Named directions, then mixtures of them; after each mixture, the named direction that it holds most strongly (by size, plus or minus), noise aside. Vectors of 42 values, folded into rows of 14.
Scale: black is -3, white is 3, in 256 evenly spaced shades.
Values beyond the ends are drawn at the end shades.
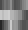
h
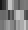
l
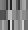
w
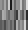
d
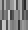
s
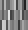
s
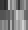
l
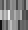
h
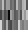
s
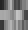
h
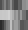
h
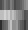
h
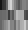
l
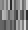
d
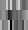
w
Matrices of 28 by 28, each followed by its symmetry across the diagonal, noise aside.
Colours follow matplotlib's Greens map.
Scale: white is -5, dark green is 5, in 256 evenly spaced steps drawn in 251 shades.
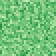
antisymmetric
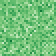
symmetric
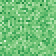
antisymmetric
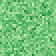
neither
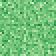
antisymmetric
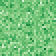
neither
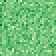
neither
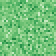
antisymmetric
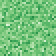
neither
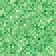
symmetric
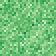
symmetric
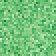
neither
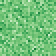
antisymmetric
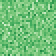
neither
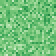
antisymmetric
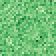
symmetric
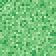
symmetric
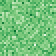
symmetric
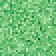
symmetric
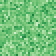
antisymmetric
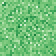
symmetric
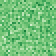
antisymmetric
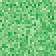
neither
